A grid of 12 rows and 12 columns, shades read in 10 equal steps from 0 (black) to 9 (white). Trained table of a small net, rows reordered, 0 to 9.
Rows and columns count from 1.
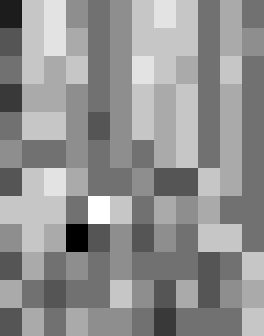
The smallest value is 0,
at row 9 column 4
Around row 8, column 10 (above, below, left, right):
7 7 5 4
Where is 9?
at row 8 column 5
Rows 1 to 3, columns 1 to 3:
1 7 8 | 3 7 8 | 4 7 6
